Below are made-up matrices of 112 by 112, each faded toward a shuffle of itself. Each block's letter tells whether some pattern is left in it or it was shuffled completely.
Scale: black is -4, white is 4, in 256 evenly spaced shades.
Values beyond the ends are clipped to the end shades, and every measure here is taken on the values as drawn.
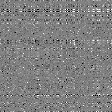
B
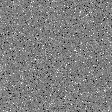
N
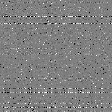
B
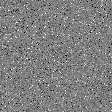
N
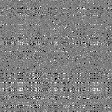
B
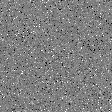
N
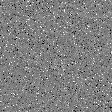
N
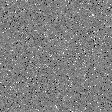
N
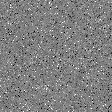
N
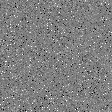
N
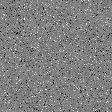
N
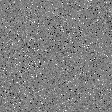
N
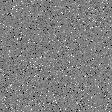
N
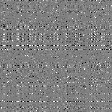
B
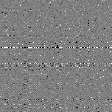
B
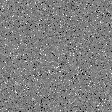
N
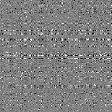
B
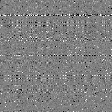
B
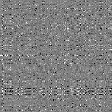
B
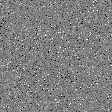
N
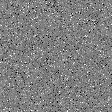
N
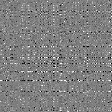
B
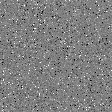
N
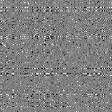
B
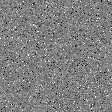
N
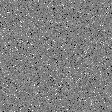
N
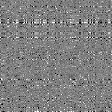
B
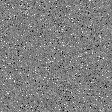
N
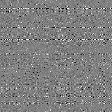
B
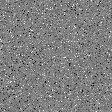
N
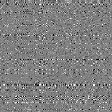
B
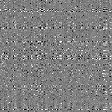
B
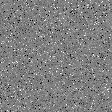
N
